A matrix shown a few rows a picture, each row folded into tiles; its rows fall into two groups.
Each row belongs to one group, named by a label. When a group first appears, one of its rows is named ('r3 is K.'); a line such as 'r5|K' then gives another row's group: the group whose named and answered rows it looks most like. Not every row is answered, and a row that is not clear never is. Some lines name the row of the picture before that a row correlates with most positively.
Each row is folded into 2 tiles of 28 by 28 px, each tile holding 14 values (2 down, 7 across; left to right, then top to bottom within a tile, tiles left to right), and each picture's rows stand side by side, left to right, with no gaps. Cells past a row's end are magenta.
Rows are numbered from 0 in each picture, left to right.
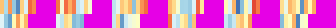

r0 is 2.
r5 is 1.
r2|1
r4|2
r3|2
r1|1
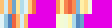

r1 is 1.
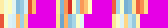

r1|1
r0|2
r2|2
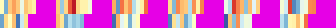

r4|1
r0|1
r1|1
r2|1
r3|1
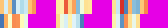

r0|2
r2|2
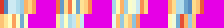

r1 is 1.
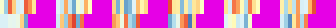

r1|2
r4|1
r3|2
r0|1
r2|2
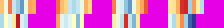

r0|2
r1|2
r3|1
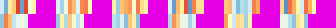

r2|1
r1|1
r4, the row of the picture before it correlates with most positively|1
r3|1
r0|1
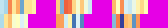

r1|1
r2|2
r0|1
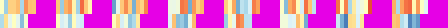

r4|2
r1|1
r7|1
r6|2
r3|1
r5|1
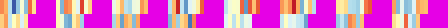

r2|2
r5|1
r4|1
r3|2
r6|2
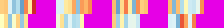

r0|2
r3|2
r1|1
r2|1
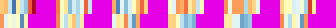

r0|2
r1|2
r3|1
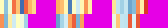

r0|1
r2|2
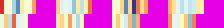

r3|2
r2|2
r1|2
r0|2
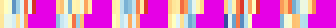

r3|1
